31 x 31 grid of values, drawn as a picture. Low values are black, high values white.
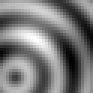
Ninth with the lowest average: middle right. Average level on the scale: 50%. Rings: centred on the bottom left. Lone odd cells: none.
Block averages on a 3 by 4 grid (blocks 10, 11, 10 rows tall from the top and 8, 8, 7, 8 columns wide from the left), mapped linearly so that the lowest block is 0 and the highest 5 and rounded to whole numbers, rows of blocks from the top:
3431
2520
4231
